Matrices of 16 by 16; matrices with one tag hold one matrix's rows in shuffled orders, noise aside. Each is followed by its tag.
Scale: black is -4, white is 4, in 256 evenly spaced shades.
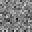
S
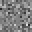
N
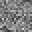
S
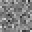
N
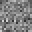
S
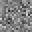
N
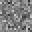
N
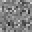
N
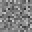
N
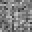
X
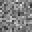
X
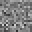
S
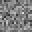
S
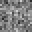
X
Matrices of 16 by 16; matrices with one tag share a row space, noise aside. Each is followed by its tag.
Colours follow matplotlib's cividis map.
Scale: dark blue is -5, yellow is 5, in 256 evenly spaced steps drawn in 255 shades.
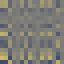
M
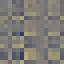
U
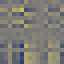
U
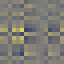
U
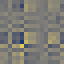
U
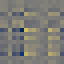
U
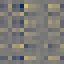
U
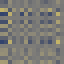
M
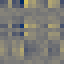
U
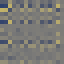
M
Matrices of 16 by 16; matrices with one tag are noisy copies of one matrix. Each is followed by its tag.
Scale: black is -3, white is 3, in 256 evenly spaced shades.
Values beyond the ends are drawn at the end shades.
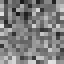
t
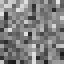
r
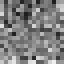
t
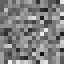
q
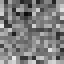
t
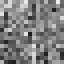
r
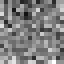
t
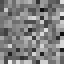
q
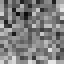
t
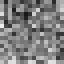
t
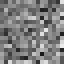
q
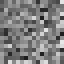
q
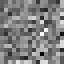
q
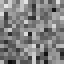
r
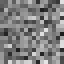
q
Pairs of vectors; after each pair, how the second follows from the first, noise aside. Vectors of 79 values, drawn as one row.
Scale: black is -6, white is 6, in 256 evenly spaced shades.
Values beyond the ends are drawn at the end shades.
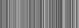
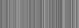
shrunk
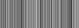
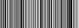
scaled up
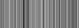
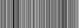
wrapped around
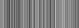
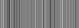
partly zeroed
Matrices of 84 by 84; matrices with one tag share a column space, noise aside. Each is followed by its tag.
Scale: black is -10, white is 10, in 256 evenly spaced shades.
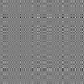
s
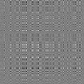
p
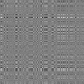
s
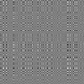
p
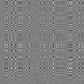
p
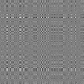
s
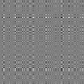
s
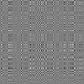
p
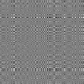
s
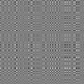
p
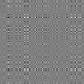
s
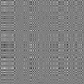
p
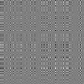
p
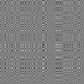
p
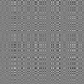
p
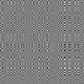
p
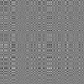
p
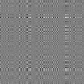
s
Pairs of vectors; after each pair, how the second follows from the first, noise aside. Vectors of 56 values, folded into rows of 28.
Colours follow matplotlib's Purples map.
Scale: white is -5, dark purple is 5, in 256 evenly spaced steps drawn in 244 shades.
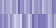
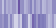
copied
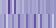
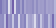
negated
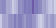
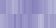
shrunk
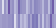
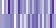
scaled up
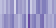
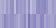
shrunk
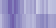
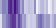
scaled up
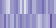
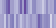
negated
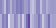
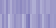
shrunk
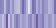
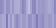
shrunk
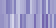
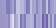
copied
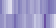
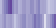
negated
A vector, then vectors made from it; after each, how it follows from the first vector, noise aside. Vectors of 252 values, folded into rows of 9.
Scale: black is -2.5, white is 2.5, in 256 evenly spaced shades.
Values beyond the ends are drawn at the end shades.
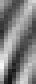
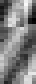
wrapped around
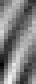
negated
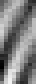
negated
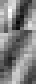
wrapped around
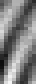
negated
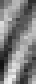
negated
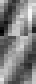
wrapped around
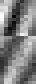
wrapped around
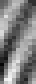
negated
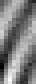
negated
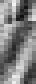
wrapped around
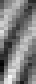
negated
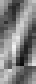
wrapped around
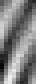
negated
